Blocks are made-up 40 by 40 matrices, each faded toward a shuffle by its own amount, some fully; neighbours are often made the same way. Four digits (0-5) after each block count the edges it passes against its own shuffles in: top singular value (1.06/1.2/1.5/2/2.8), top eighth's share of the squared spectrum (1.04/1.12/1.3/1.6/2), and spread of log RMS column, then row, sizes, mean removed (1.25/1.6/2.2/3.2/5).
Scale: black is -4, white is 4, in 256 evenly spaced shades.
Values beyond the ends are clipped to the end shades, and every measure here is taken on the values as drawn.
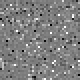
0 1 0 0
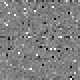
2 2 0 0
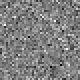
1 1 0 0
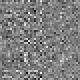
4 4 2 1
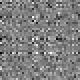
4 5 2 3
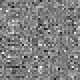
3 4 1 2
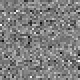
3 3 1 1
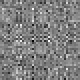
4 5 3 2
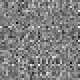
3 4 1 2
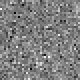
0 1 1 0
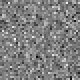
2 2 0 0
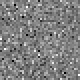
0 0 0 0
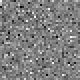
0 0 0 0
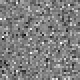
0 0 0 0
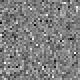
2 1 0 0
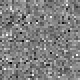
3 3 1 1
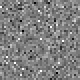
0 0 0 0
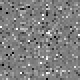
2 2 1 0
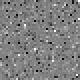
0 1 0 0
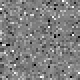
2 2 0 0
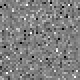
1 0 0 0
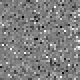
0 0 0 0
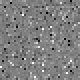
0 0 0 0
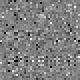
3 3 0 1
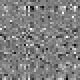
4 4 2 2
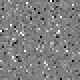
0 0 0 0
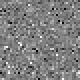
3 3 0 1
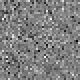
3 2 1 0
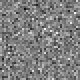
2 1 0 0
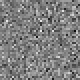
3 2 1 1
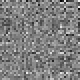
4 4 2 2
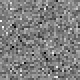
2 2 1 0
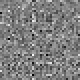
3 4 2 2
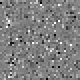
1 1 0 0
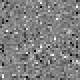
2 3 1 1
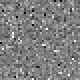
1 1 0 0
